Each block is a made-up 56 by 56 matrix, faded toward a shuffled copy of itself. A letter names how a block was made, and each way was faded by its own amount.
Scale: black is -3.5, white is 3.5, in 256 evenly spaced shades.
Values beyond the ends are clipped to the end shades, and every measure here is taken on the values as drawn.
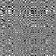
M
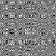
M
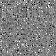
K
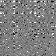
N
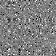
K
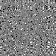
K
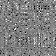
K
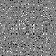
K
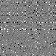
N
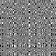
M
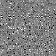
K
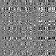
M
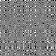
M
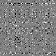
N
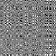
M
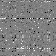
N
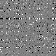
N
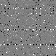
N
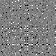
N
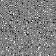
K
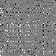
N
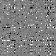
N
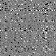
N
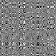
M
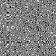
K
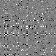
N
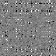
N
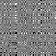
M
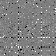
N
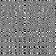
M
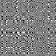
M
